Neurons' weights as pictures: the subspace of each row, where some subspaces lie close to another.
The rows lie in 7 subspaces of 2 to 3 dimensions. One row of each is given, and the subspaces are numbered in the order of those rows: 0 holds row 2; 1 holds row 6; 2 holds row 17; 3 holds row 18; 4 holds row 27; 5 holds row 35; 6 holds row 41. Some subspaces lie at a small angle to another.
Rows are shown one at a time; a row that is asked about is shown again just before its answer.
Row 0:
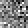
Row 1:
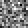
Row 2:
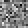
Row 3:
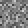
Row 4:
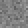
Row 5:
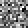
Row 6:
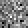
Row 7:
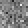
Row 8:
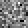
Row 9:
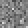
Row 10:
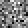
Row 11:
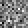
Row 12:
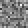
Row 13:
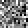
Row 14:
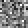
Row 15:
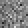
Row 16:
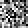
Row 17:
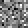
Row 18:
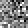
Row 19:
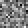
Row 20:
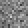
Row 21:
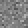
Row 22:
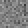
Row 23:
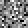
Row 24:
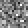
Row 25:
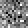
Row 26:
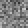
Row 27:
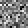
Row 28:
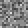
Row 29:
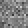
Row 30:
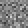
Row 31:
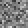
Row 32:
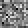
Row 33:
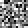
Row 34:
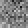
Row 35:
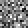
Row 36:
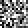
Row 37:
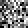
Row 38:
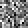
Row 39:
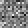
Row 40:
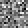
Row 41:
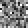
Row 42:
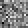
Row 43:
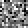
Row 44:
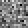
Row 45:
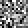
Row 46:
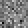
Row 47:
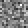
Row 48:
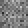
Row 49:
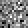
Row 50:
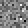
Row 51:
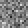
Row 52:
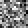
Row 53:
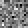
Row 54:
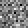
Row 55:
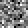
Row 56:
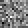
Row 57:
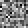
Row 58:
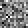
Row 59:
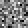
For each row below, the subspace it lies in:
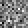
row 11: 5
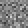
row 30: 5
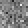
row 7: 2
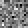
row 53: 2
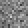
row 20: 1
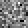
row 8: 0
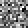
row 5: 5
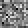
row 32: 0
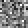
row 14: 6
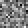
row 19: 6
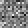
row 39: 3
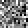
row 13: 6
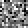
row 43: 0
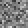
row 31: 4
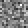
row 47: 0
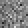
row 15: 1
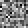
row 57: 6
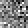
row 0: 3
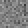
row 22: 6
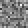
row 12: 6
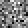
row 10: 2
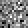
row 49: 1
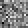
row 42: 0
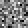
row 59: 2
